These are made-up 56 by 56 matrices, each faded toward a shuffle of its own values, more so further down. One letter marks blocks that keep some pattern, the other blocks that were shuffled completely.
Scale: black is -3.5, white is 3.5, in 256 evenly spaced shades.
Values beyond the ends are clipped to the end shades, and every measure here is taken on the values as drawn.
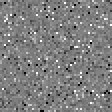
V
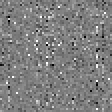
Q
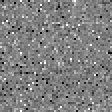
V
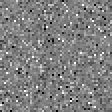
V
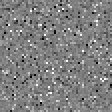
V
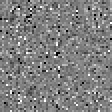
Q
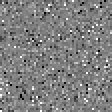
V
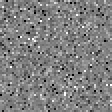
V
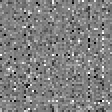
Q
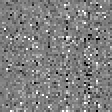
Q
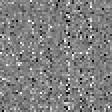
Q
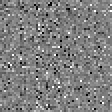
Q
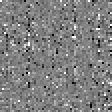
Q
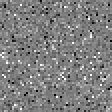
V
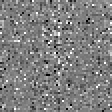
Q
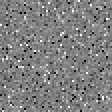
V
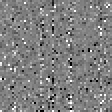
Q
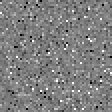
V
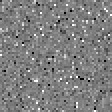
V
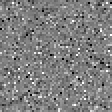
V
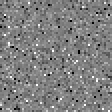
V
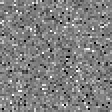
V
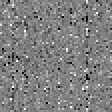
Q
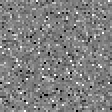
V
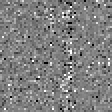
Q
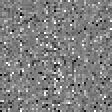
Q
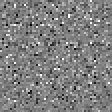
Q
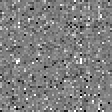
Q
